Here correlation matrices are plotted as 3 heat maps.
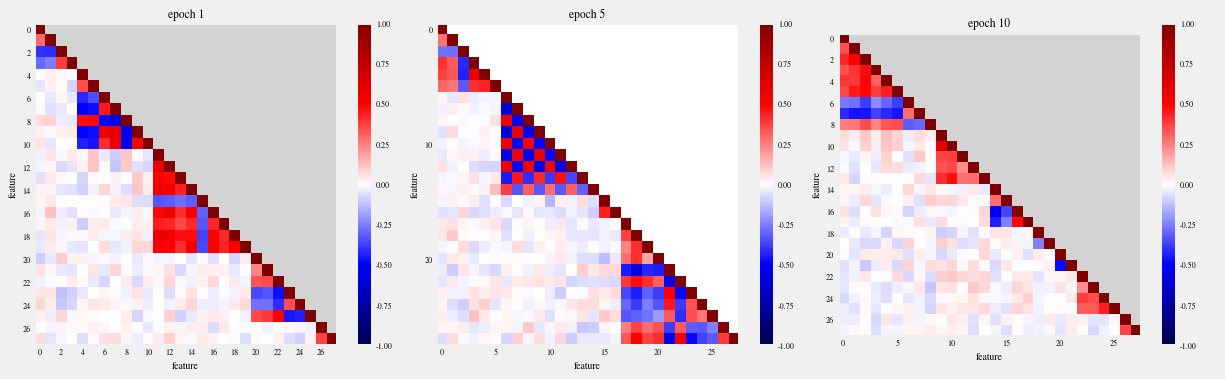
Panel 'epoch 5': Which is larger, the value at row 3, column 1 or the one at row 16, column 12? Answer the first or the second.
the first
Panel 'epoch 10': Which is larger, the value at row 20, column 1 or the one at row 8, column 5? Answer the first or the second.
the second
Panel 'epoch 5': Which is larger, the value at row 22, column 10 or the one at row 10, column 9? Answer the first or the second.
the first
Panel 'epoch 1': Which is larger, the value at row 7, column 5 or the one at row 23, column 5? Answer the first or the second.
the second
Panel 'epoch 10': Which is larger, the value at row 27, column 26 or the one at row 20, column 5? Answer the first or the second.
the first
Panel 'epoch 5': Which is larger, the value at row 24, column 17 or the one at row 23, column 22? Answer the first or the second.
the first
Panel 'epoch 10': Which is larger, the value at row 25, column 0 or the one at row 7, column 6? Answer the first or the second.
the second
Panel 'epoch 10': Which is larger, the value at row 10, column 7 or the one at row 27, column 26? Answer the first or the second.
the second
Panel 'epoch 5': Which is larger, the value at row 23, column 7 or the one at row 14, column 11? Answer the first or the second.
the first
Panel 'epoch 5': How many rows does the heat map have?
28
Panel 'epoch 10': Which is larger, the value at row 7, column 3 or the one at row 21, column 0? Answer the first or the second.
the second
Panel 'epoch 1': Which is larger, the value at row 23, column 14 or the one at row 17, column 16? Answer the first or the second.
the second
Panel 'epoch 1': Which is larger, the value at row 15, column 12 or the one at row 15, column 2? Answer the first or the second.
the second
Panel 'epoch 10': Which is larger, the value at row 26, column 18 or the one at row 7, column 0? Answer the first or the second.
the first
